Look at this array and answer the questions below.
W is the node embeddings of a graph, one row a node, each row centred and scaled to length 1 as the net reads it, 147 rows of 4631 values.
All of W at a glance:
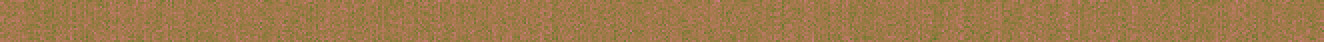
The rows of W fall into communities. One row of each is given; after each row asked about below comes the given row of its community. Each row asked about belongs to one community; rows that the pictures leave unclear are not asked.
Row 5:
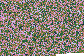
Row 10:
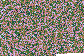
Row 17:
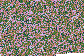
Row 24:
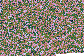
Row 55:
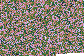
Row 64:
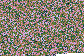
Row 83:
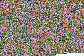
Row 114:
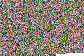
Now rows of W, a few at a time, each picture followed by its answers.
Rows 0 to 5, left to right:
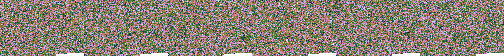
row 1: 64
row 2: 24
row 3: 83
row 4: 64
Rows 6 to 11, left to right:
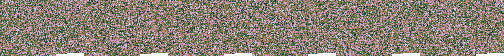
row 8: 83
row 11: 64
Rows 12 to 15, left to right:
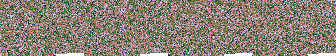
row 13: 55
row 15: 5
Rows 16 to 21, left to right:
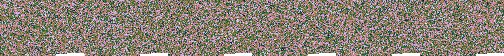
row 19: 5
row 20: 5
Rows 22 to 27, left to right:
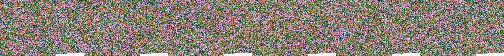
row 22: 10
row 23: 64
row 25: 5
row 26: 55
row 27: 55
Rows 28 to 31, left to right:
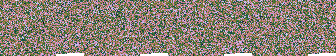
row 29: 83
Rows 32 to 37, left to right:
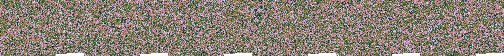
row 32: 24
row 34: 17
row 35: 83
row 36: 64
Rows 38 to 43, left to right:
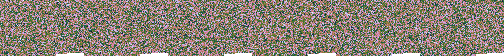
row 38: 5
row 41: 5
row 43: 55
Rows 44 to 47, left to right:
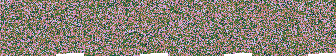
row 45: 64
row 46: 17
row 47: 55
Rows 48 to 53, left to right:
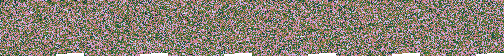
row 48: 55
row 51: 83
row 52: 83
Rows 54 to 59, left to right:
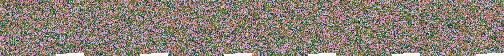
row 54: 24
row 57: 114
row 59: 24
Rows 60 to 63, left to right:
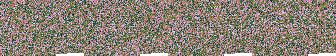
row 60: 5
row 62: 17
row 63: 17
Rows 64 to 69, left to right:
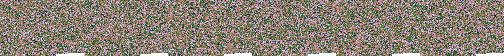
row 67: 10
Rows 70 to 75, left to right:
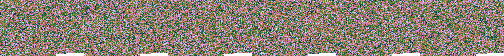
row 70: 5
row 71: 17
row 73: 24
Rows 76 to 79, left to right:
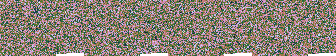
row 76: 114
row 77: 64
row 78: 55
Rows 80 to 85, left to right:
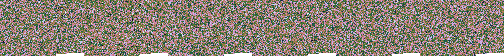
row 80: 83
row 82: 17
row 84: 64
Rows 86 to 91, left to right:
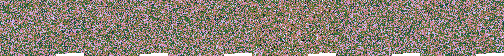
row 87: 10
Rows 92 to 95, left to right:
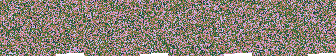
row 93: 17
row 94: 55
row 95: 10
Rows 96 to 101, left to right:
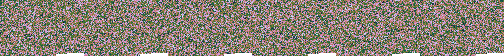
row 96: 64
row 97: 17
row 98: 64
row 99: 5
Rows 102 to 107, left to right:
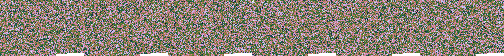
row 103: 24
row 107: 5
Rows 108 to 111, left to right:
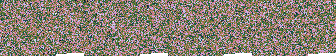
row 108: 83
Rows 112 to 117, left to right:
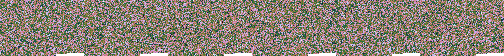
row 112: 64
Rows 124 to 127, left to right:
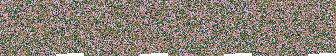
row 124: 17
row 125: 10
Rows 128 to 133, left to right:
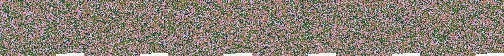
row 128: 17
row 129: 83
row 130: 24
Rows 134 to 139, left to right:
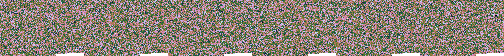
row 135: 10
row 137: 55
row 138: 5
